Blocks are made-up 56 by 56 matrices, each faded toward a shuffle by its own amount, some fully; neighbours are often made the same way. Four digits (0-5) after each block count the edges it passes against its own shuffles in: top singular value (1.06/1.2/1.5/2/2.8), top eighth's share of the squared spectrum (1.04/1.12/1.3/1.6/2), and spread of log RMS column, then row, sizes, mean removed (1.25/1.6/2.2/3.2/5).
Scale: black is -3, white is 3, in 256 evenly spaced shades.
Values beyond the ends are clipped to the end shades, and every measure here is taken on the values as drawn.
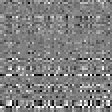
5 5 2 4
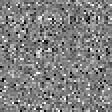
3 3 0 1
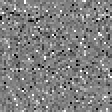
2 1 0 0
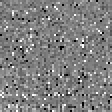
3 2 0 1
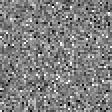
0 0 0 1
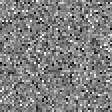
0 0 0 0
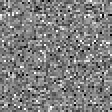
3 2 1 1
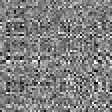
4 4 2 3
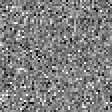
3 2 0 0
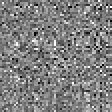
4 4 2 2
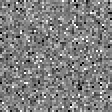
0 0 0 0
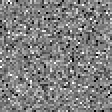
1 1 0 0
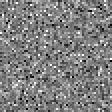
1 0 0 0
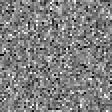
2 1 0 0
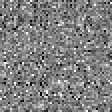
3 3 1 1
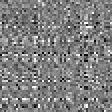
4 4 3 3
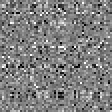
4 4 2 2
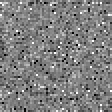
2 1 0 1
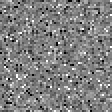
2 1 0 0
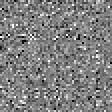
3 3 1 1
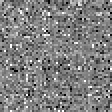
3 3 1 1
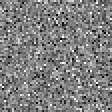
0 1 0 0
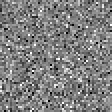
2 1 0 0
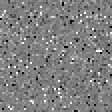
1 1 0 0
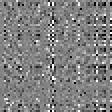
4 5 3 3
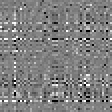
5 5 3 3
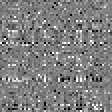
4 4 2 3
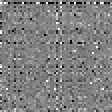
4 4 2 3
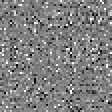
3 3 1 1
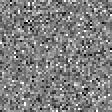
0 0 0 0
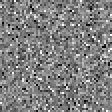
0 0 0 0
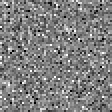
0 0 0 0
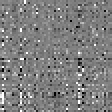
4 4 3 2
